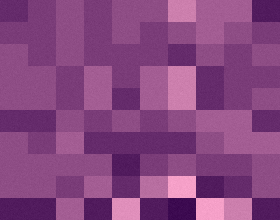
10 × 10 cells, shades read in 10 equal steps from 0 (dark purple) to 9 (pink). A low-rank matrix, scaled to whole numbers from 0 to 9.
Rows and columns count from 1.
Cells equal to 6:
1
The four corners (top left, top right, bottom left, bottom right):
2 1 1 1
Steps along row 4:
same down up down up up down up same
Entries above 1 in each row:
9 10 10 10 10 10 10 9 9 4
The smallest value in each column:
1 1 3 1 1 1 0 1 2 1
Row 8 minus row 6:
2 2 0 1 -3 0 0 -2 -2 2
